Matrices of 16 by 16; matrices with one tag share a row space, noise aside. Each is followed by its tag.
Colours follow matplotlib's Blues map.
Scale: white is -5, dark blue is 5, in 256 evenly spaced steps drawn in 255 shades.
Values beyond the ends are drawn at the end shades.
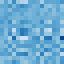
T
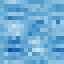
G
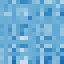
T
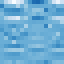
G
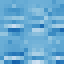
G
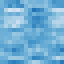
G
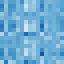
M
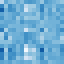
M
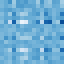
T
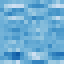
G
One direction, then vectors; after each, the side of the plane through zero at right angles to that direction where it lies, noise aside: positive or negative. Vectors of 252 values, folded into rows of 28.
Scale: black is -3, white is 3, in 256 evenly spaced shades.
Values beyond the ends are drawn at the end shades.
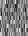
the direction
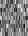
positive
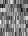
negative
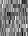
positive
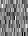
positive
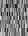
positive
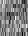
positive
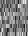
positive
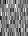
negative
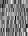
negative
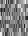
positive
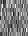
negative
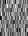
negative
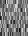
negative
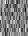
positive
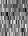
positive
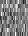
negative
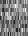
negative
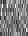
negative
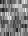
negative
